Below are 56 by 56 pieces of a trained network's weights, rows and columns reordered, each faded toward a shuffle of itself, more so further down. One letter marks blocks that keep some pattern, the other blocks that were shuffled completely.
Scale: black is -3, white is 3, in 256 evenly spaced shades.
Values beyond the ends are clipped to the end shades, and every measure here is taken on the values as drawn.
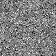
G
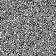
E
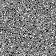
E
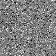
G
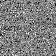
G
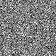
G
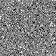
G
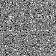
G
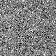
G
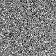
G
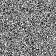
E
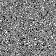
E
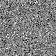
E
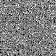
G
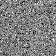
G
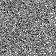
E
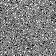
E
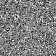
G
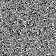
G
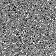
G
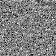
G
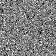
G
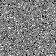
G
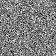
E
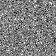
G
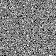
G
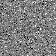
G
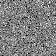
E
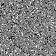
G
